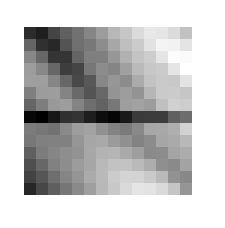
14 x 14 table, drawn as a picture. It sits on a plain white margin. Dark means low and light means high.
Calmest part: bottom middle. Slope: up to the right. Ninth with the highest average: top right. Odd lines: row 8.
